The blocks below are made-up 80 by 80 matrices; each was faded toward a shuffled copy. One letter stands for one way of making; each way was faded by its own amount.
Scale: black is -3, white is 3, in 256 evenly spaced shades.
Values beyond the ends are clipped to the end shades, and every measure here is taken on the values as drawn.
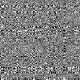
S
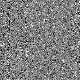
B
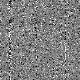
B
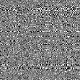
S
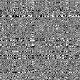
S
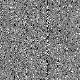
B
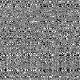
S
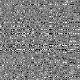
S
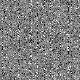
B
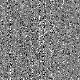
B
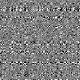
S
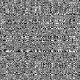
S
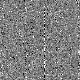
B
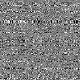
S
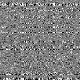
S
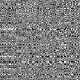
S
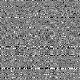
S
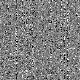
B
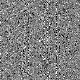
B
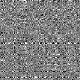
S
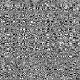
S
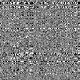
S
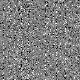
B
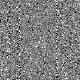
B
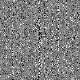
B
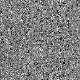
B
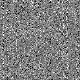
B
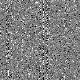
B
